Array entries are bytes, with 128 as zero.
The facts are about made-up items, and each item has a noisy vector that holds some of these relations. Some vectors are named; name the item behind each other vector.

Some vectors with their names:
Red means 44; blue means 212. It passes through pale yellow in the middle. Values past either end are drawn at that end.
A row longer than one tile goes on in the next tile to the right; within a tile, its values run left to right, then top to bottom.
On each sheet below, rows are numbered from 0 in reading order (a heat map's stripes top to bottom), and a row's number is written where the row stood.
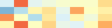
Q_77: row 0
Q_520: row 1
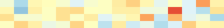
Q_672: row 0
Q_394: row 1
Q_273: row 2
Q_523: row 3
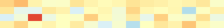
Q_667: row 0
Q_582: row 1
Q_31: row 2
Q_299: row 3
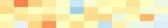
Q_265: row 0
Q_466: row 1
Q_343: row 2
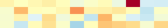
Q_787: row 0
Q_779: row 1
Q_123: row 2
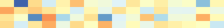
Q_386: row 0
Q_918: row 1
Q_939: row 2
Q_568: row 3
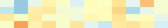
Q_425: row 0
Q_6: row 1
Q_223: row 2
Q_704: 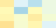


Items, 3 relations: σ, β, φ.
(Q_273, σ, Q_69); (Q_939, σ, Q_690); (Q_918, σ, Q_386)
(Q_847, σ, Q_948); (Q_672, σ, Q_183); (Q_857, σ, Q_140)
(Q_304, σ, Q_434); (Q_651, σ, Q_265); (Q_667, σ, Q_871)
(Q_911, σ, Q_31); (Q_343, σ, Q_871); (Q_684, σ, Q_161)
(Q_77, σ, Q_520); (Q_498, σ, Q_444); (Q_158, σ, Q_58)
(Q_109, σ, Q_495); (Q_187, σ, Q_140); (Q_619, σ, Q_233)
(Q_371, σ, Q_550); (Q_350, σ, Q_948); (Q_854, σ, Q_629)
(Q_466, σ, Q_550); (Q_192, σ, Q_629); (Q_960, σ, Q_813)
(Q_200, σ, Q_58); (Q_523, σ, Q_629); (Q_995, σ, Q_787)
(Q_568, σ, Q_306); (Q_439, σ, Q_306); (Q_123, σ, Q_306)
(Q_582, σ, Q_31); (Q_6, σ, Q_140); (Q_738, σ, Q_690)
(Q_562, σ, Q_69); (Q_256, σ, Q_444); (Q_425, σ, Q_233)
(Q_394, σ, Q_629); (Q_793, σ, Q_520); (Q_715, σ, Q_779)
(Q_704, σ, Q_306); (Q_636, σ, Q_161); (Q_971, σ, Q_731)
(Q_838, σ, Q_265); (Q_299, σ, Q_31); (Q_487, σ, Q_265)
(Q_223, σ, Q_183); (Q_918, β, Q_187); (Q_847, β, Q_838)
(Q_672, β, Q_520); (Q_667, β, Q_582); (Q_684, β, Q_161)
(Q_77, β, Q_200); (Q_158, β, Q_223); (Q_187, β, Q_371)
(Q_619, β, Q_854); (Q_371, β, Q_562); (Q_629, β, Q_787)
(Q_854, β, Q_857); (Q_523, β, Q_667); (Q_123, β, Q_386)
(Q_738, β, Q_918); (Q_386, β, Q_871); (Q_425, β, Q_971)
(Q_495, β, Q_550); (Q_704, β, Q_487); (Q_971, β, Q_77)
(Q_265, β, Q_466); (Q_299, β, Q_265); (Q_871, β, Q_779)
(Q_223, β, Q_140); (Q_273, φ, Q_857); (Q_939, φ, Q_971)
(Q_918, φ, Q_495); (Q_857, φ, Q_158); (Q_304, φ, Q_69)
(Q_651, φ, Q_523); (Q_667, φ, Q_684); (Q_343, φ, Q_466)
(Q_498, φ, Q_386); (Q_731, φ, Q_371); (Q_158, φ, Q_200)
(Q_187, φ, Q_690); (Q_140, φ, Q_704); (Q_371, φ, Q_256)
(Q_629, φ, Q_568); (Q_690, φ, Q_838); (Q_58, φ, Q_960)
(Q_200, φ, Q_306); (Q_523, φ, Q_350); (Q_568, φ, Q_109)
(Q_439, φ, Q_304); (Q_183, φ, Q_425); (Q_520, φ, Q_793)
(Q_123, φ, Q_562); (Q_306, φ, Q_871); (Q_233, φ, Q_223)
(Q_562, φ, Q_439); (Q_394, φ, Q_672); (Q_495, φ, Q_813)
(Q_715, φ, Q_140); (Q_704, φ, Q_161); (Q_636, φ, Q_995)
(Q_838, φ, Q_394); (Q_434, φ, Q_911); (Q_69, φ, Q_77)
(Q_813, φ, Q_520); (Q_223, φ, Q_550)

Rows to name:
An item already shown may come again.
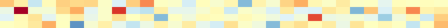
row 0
Q_629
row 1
Q_233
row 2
Q_651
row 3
Q_6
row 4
Q_857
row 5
Q_667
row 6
Q_371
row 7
Q_779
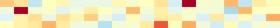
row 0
Q_629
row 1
Q_200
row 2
Q_495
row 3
Q_304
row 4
Q_140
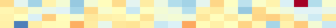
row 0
Q_306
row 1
Q_684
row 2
Q_158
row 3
Q_995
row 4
Q_466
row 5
Q_439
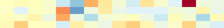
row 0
Q_847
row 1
Q_350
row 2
Q_619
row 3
Q_562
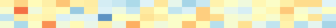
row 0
Q_183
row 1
Q_187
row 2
Q_793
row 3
Q_109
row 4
Q_6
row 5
Q_498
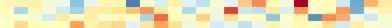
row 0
Q_738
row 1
Q_425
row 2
Q_871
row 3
Q_704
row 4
Q_651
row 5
Q_69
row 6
Q_350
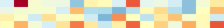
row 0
Q_304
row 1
Q_854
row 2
Q_77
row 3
Q_971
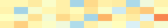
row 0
Q_299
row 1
Q_550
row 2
Q_161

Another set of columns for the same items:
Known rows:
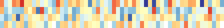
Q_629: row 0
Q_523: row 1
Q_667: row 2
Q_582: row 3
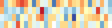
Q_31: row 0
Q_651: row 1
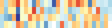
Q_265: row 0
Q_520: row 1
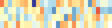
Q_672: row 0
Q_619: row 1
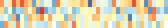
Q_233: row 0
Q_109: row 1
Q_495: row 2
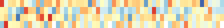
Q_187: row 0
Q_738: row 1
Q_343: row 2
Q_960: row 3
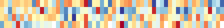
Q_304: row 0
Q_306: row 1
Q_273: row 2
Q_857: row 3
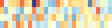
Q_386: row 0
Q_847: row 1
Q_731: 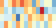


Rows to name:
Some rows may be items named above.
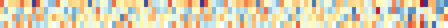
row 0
Q_386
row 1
Q_6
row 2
Q_425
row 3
Q_386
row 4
Q_779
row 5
Q_466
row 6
Q_854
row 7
Q_871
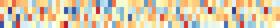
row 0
Q_123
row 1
Q_857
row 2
Q_371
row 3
Q_304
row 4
Q_439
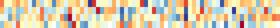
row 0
Q_299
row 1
Q_77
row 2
Q_200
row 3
Q_265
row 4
Q_562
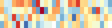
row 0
Q_69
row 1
Q_629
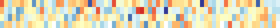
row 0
Q_523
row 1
Q_223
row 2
Q_918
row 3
Q_971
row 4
Q_793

